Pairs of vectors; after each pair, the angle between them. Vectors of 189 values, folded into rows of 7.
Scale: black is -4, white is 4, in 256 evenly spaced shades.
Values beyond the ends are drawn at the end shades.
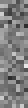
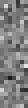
partly aligned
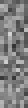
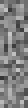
nearly parallel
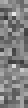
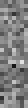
nearly opposite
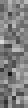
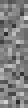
partly opposed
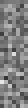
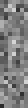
partly aligned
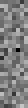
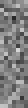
partly opposed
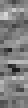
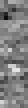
nearly opposite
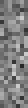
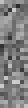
orthogonal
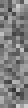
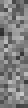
partly opposed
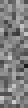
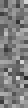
partly opposed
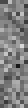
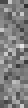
nearly parallel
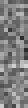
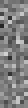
partly aligned
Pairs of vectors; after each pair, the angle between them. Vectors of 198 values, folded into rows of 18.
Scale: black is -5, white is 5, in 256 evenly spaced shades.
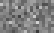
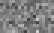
nearly opposite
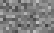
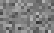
partly opposed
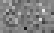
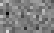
partly aligned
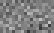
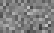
nearly parallel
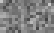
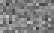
partly aligned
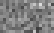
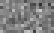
nearly opposite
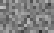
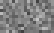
partly aligned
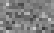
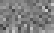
orthogonal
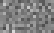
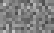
nearly parallel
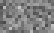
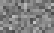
orthogonal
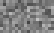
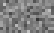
nearly opposite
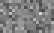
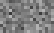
nearly opposite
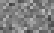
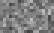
nearly parallel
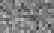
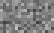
orthogonal
